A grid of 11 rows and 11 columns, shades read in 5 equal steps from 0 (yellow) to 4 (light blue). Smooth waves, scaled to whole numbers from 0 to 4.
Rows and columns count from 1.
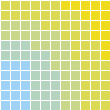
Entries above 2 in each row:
0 0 0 0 3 5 5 6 6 6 6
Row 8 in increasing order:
1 1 1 2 2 3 3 3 4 4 4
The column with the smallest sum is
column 11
